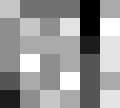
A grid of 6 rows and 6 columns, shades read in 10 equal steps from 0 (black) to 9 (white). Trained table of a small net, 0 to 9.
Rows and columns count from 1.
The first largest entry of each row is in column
1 6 6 2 4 6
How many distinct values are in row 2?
5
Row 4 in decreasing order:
9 8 6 5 5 3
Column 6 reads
6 9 8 8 6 8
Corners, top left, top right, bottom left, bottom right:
7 6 1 8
